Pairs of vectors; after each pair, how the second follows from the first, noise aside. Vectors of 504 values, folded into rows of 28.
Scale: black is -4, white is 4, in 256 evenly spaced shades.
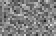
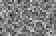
reversed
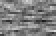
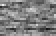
wrapped around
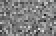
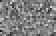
wrapped around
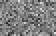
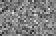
wrapped around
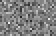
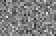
reversed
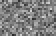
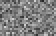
reversed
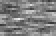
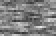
wrapped around
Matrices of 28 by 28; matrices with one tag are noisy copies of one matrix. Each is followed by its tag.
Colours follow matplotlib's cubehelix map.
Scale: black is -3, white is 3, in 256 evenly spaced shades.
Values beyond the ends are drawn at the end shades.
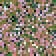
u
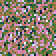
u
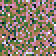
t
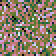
u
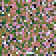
t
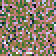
t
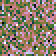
t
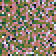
t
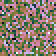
t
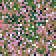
u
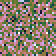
u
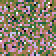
u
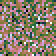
u
